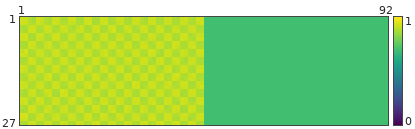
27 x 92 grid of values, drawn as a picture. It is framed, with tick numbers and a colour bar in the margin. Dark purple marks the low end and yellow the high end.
The table splits into one row of 2 panels. Panel 1,1: very high, checkered, faint in contrast. Panel 1,2: high, flat.
